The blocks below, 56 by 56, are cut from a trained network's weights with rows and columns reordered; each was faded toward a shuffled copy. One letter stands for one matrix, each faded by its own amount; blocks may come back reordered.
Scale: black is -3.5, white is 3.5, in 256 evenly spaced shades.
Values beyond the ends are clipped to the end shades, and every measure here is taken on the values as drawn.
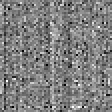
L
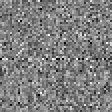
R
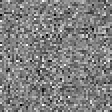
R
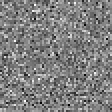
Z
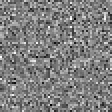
R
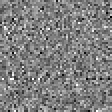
Z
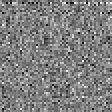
R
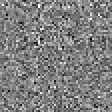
R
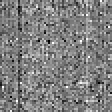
L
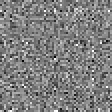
R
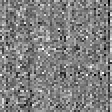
L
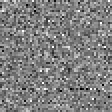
Z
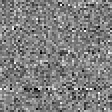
R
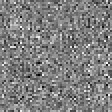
R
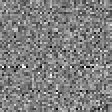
R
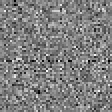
R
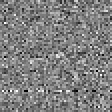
R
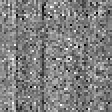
L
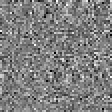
R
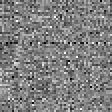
R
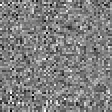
R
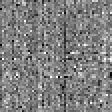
L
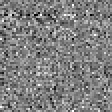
R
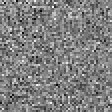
Z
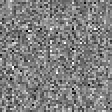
Z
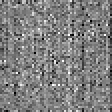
L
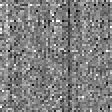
L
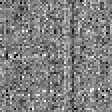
L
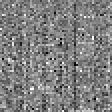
L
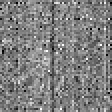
L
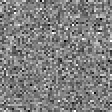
Z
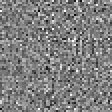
R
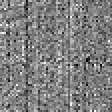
L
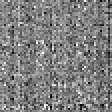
L
